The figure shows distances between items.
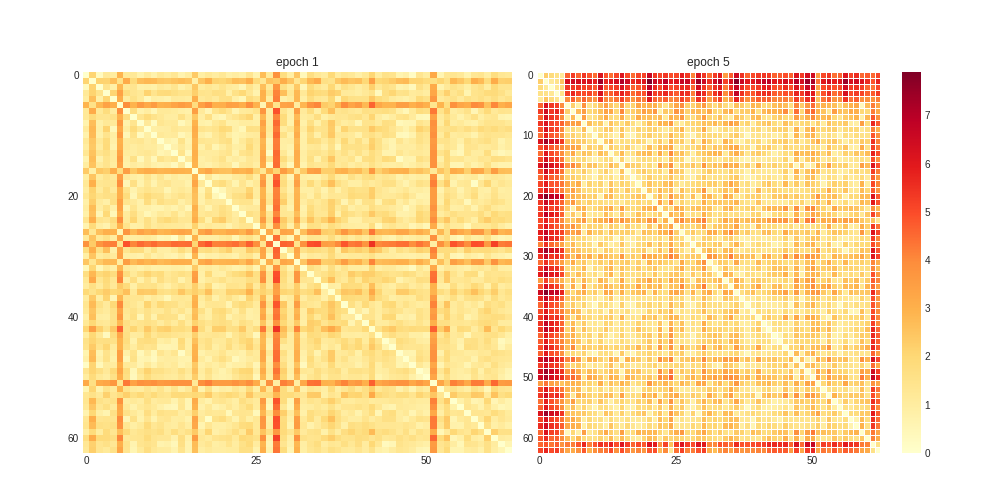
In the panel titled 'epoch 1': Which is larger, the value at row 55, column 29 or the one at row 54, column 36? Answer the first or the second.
the second
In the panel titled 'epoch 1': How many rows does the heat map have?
63
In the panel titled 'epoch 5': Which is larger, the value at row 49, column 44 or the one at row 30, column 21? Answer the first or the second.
the second
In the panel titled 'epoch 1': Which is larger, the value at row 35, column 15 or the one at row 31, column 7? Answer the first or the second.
the second
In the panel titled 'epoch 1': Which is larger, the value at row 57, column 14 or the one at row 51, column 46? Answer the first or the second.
the second
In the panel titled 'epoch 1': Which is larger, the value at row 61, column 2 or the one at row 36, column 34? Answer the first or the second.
the second
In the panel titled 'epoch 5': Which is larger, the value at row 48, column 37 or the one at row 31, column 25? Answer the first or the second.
the second
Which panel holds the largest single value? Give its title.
epoch 5
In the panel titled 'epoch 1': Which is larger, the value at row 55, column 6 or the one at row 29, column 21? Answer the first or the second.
the second
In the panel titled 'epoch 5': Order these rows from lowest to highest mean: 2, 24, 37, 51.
37, 51, 24, 2
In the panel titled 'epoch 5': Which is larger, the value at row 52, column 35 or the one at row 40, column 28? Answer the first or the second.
the first
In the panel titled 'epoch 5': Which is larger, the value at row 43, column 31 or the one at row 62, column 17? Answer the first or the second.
the second
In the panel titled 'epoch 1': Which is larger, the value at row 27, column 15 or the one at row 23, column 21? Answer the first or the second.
the second
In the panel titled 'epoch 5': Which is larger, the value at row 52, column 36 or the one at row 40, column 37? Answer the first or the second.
the first
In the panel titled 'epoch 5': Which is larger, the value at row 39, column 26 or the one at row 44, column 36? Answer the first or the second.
the second
